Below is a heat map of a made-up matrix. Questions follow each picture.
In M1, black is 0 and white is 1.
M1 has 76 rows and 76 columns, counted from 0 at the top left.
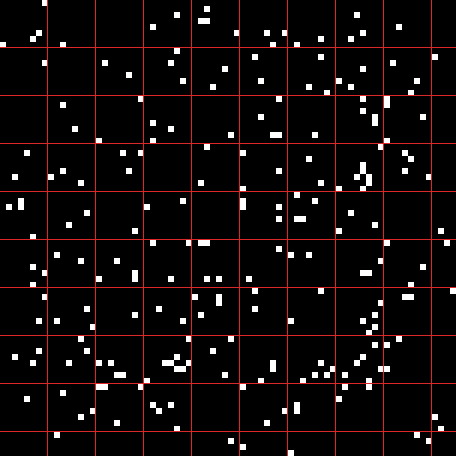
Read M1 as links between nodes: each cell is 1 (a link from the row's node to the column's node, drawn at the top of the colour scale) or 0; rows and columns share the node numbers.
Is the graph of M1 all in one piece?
yes
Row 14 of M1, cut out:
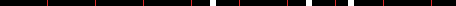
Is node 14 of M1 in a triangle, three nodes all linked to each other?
yes
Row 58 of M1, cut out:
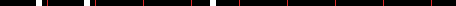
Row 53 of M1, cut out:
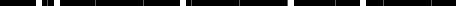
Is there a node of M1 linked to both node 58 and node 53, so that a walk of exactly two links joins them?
yes
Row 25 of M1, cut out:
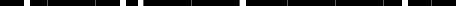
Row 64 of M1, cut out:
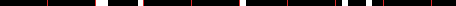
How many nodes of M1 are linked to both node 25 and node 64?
2
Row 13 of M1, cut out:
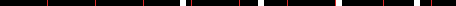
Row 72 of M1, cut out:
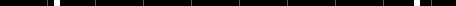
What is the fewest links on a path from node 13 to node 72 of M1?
2
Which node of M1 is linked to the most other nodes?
node 60
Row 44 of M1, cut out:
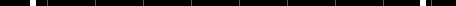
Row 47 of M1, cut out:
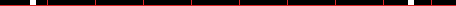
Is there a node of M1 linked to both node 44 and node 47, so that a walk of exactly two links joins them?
yes
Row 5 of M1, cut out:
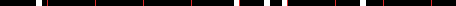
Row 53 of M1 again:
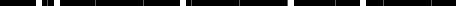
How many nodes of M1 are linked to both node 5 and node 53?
2
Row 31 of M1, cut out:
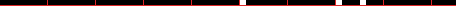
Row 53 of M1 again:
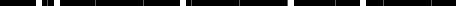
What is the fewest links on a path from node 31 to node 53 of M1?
2
